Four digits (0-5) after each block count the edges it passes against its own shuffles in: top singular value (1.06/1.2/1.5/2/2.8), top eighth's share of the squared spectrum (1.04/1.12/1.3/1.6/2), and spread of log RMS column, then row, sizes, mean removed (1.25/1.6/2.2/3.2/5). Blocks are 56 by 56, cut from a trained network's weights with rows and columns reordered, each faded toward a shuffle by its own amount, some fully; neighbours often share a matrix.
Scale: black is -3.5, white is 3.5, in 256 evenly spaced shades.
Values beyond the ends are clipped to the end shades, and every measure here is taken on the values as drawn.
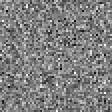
2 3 1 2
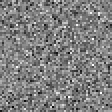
0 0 0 0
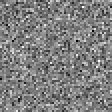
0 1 0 0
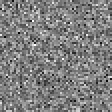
0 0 0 0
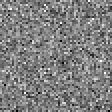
0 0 0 0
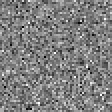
1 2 0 0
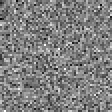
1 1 0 0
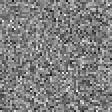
0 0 0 0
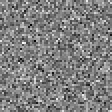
0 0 0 0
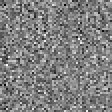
2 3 1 1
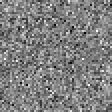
1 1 0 0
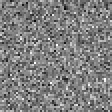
0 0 0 0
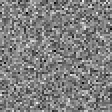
1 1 0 0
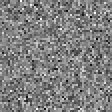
1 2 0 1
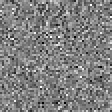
2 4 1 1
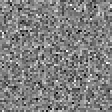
1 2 0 0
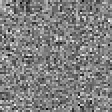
3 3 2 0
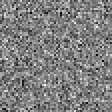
3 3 2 1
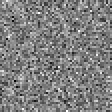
1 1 0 0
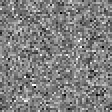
0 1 0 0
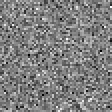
1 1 0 0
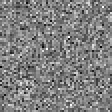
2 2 1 0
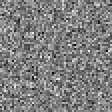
3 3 1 0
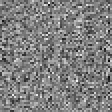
3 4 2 1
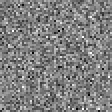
2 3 1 1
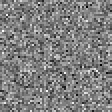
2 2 0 0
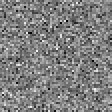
2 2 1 0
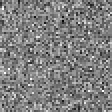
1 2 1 0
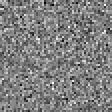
1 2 0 0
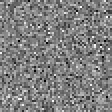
1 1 0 0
